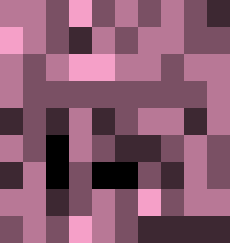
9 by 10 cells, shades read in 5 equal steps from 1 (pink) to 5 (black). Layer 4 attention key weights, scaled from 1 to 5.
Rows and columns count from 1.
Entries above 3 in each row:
1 1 0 0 4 3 5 1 4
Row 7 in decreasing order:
5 5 5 4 4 3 3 3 2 2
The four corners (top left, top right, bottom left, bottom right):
2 4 3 4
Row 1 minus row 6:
0 -1 -2 -1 0 -2 -1 -1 1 1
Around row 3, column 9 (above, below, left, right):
3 3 3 2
